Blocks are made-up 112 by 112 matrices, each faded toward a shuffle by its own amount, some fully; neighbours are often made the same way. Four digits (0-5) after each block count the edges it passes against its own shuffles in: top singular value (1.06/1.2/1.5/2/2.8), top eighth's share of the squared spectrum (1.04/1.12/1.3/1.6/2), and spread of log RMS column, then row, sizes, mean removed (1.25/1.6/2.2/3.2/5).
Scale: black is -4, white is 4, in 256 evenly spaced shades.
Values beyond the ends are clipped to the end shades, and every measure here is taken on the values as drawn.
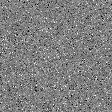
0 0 0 0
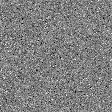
0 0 0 0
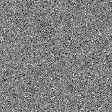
3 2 1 1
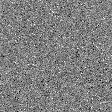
0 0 0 0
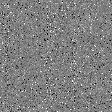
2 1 1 0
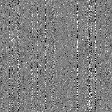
4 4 4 0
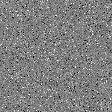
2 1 1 0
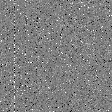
3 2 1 0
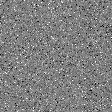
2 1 0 0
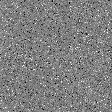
2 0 0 0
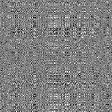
5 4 3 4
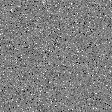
2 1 0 0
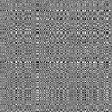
5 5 4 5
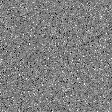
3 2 0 0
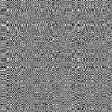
5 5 4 4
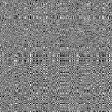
5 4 3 3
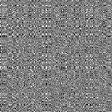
5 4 3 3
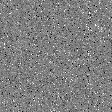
1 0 1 0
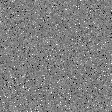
0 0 0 0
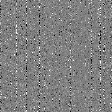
3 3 4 0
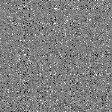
2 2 2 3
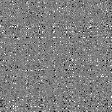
2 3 3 3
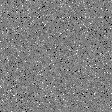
2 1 0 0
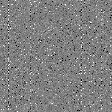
4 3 2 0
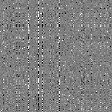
5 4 3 2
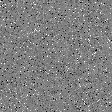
2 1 0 0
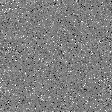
2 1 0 0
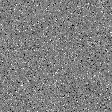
2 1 0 0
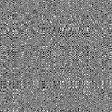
5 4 3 3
